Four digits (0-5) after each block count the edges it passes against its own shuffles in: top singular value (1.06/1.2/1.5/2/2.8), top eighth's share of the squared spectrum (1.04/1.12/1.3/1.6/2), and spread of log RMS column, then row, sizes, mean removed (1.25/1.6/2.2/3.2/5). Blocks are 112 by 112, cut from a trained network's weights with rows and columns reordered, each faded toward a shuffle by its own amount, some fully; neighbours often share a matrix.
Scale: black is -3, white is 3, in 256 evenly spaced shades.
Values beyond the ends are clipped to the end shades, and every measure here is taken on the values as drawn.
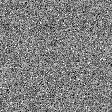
1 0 0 0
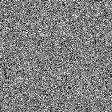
3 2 1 1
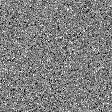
1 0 0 0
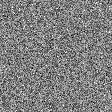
0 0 0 0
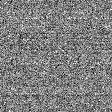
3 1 0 1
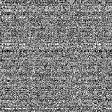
4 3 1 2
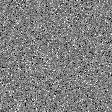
0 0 0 0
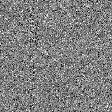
3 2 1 1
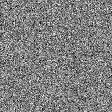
3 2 0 0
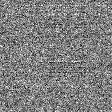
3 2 0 1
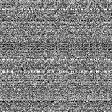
4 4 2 3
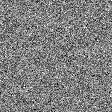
0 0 0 0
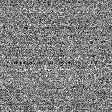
3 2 0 1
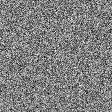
0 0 0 0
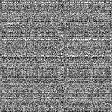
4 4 2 3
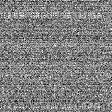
4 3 1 2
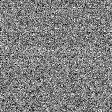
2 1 0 0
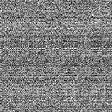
4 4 2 2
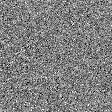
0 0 0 0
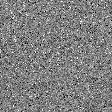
1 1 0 0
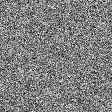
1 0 0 0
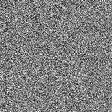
3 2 0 0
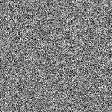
3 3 1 1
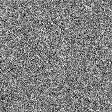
2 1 0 0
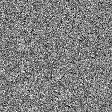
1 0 0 0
